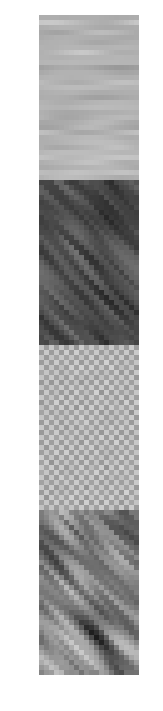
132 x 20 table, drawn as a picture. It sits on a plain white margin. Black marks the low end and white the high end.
The table splits into 4 rows of 1 panel. Panel 1,1: high, streaked across, faint in contrast. Panel 2,1: low, slanting down to the right. Panel 3,1: high, checkered. Panel 4,1: middling, slanting down to the right, strong in contrast.
